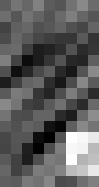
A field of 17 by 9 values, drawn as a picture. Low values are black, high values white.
Mirror symmetry: none. Ninth with the highest average: bottom right. Grain: diagonal, up to the right. Odd patch: higher, in the bottom right.
